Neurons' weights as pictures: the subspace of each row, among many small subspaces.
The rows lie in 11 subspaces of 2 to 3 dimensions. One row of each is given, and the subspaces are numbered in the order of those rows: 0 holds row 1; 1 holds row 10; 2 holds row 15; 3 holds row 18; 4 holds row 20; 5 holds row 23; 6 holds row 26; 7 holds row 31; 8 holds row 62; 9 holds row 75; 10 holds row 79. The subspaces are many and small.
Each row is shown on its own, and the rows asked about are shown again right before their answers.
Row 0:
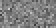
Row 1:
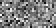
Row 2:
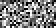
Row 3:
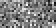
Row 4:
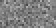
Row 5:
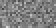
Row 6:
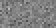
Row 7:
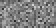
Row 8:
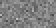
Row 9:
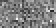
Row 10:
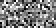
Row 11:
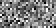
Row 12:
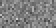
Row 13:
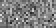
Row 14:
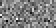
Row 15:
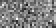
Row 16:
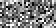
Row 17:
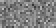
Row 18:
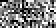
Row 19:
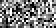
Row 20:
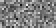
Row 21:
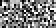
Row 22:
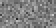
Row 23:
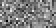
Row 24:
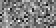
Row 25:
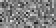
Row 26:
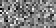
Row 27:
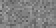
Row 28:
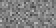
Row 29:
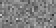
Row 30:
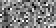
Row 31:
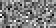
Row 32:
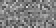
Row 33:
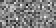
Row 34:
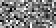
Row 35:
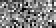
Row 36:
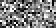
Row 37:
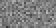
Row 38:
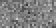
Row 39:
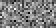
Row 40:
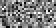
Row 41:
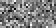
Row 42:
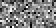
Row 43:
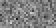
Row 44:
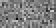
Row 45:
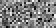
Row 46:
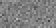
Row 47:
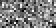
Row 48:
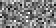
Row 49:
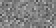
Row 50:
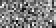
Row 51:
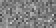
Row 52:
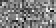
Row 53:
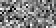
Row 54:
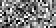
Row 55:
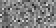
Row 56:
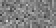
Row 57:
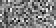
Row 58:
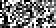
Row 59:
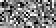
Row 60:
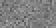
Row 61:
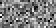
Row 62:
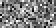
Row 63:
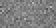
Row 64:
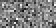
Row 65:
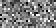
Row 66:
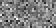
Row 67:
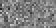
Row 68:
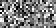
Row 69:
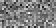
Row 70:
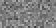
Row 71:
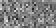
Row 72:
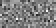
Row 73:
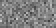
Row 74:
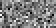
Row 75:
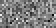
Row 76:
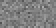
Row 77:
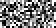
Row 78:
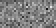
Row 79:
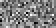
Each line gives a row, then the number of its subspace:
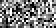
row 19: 9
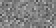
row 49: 0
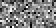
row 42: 0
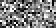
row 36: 5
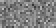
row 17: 4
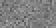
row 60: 5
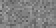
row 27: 6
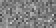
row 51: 9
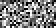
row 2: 5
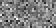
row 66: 0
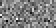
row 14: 2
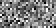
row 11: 0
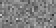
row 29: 8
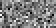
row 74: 7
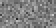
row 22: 8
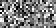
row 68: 6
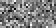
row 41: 7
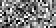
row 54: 5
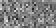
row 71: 6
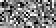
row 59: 10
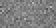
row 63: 6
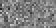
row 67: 6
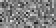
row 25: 10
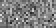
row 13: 9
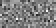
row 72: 3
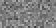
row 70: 1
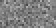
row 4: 1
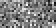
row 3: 2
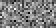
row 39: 7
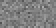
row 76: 1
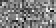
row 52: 3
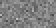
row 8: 8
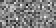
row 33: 4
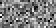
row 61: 8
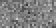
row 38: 2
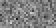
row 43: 9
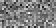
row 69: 1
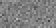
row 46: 0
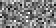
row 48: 7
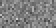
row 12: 2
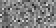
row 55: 4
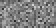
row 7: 4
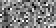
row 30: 4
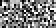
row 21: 3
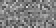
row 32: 1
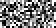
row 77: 5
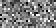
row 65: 3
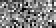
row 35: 2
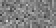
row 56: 5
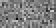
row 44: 3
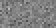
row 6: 6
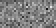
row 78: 6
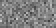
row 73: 9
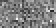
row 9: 3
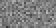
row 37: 10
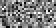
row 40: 10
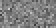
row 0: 7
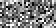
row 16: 6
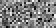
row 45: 9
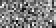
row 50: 2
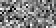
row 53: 7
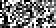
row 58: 6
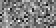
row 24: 4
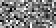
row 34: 0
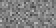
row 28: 10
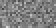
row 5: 10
